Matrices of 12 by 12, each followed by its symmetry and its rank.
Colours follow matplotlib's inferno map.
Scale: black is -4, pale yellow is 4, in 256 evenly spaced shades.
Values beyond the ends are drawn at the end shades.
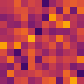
antisymmetric, full rank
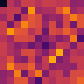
symmetric, full rank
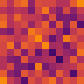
symmetric, full rank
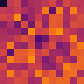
symmetric, full rank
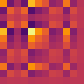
symmetric, rank one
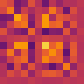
symmetric, rank two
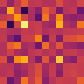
symmetric, rank two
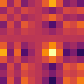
symmetric, rank one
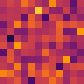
antisymmetric, full rank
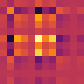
symmetric, rank one
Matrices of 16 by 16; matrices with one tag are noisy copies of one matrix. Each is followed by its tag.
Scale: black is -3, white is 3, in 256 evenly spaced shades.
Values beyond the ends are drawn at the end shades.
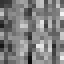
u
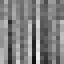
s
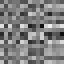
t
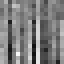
s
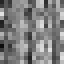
u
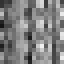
u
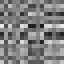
t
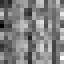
u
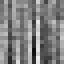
s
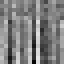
s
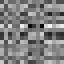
t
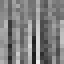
s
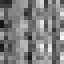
u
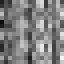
u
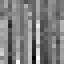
s
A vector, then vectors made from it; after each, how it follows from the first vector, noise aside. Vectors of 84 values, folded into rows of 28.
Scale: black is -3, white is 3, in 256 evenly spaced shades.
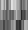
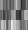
wrapped around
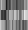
wrapped around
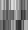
copied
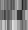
wrapped around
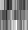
reversed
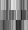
copied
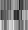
wrapped around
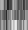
reversed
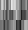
copied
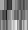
reversed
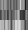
wrapped around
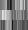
wrapped around
